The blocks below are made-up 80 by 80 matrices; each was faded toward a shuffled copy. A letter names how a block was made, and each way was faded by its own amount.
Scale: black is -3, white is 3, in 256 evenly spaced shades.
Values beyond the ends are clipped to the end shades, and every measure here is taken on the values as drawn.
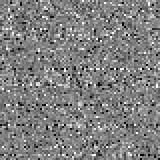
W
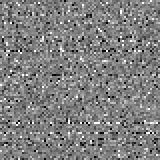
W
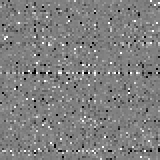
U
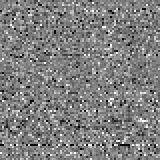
W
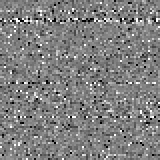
W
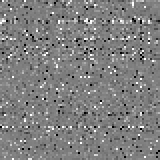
U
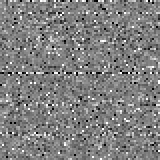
W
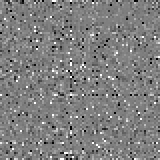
U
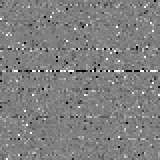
W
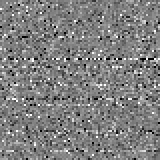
W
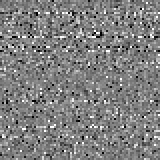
W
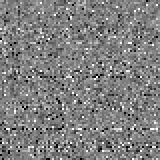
W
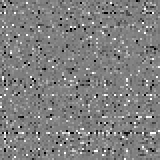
U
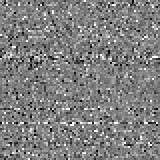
W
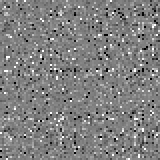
U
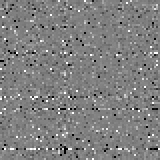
U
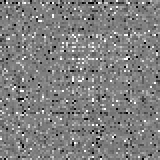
U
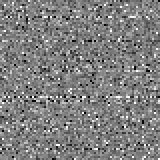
W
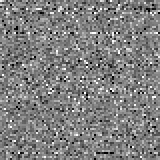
W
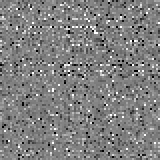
U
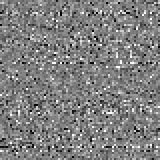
W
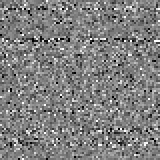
W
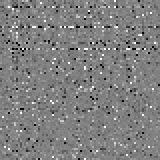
U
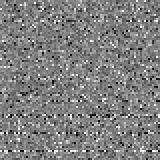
W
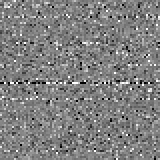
W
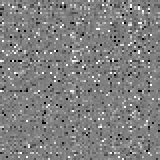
U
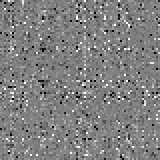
U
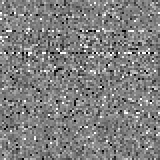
W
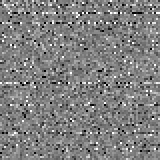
W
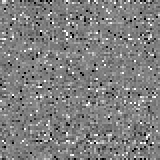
U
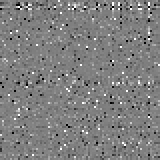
U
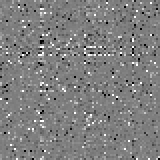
U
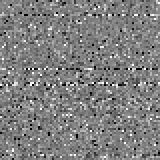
W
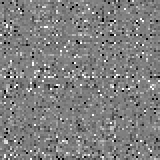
U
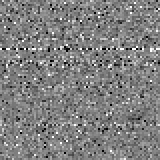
W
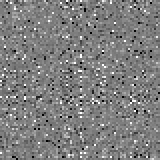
U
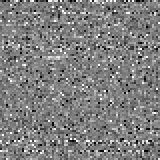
W
